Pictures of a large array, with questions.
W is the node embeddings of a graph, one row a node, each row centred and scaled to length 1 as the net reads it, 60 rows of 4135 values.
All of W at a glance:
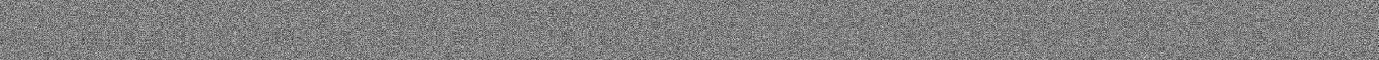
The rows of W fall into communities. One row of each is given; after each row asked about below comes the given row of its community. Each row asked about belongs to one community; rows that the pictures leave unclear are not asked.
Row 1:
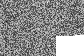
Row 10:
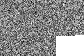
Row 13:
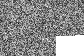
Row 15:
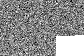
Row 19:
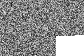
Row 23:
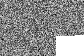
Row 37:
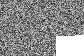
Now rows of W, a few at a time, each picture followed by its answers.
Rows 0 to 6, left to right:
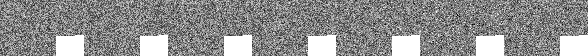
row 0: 37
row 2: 15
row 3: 15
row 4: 37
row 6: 19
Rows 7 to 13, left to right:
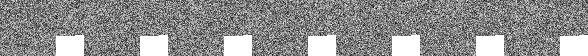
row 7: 23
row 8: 37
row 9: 13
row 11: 10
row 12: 13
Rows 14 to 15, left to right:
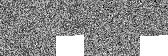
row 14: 1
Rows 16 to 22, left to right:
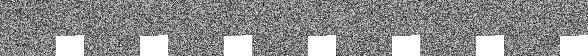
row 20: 10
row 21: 19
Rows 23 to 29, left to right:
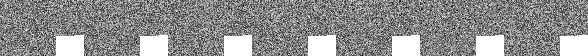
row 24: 15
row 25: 1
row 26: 15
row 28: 37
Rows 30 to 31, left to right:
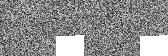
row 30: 13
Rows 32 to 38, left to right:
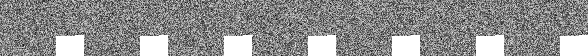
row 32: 23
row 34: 23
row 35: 37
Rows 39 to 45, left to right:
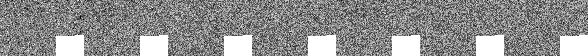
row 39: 23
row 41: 37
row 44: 19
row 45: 10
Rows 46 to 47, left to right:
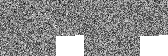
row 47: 15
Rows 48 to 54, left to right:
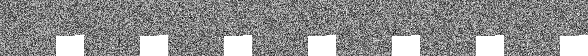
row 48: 1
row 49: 15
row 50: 19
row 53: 37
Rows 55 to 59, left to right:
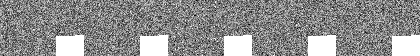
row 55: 1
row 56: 15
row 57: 13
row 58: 13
